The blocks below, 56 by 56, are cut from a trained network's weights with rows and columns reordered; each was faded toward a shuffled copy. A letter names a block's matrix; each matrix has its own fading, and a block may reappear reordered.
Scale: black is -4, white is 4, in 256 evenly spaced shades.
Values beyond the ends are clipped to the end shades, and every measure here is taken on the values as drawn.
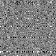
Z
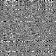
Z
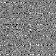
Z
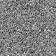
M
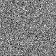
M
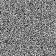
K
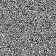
K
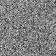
M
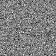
M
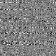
Z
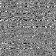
Z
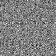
M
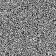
K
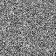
K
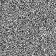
K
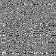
Z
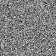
K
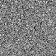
M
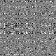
Z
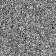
K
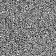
K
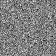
K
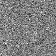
M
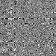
Z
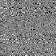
Z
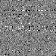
Z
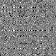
Z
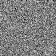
K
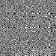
Z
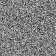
K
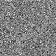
M
